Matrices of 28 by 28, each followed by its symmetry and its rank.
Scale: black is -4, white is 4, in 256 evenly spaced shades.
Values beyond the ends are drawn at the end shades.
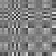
symmetric, rank two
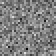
neither, full rank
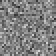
neither, full rank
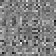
neither, rank five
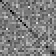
symmetric, full rank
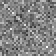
symmetric, full rank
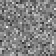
neither, full rank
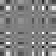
symmetric, rank one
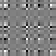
symmetric, rank one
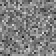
neither, full rank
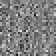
neither, rank five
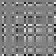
symmetric, rank one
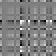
symmetric, rank one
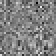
neither, rank five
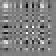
symmetric, rank two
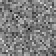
symmetric, full rank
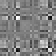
symmetric, rank two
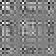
symmetric, rank two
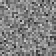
symmetric, full rank
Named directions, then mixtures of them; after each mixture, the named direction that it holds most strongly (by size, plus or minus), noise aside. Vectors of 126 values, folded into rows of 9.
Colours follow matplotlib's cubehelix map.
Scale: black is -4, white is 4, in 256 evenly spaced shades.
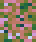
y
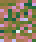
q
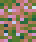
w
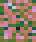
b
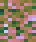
w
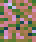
b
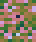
b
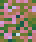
b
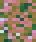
y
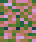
b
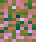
q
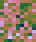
y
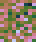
q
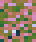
q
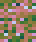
w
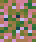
q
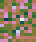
q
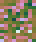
q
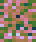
b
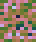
b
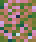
y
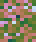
w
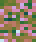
q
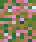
w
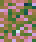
q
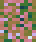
y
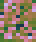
b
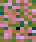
b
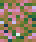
w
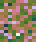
w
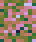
q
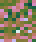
q
